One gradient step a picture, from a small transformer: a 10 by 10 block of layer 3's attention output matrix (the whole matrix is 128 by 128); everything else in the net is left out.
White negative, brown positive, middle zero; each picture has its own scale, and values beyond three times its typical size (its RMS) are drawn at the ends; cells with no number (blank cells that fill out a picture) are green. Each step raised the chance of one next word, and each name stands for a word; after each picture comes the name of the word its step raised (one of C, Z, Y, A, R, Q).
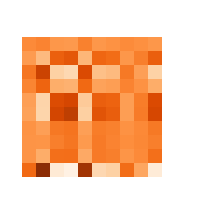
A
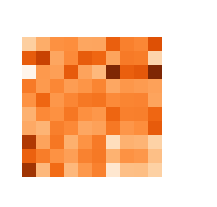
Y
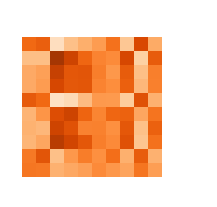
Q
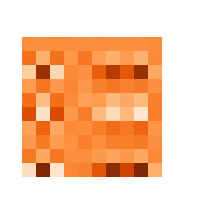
A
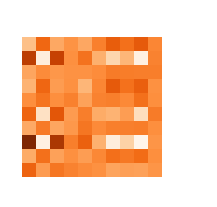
Q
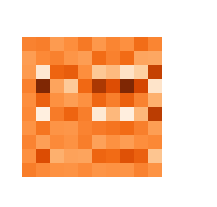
Y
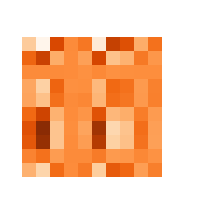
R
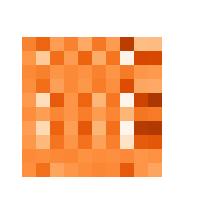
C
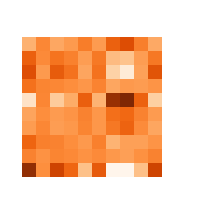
A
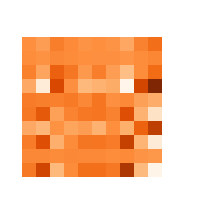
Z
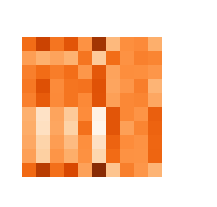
R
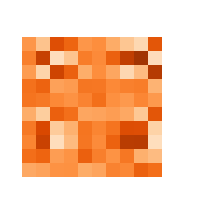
Y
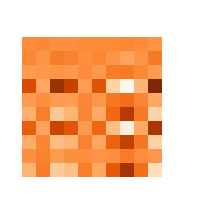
Z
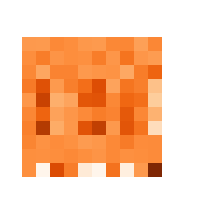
A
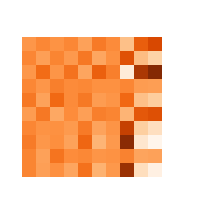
Y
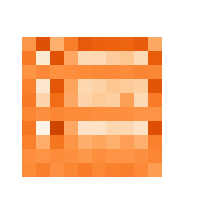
C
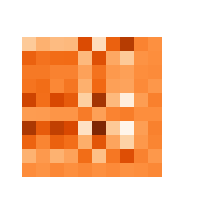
C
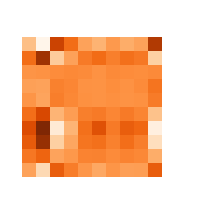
R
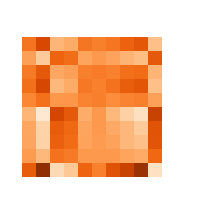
R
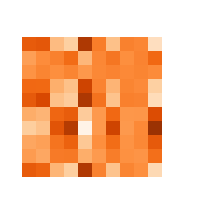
R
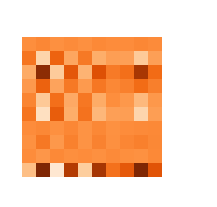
A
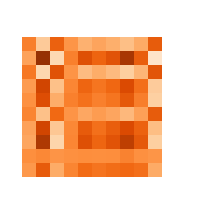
Y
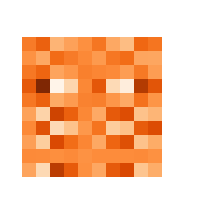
Z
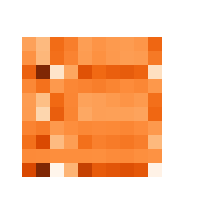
A
